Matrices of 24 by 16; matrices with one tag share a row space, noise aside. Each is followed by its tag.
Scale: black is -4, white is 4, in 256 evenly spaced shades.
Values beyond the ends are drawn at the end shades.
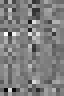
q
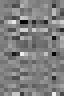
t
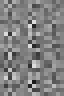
q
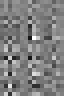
q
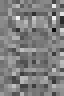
t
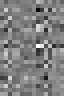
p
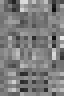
t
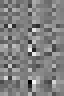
q
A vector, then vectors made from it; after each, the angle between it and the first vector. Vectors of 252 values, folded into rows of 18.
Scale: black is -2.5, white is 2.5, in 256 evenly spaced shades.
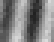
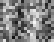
partly opposed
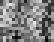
partly opposed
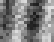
nearly parallel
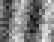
nearly parallel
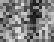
partly aligned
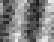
nearly parallel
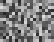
orthogonal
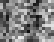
partly aligned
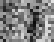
partly aligned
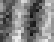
nearly parallel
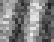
nearly opposite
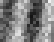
nearly parallel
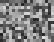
orthogonal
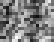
partly aligned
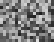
orthogonal
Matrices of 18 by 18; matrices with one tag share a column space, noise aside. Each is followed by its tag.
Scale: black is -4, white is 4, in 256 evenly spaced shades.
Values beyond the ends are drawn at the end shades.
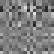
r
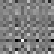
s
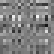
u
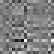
s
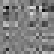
r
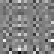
s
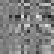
u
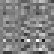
s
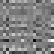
s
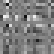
u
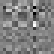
r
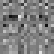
u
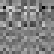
r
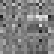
u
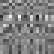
u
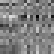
u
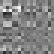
r
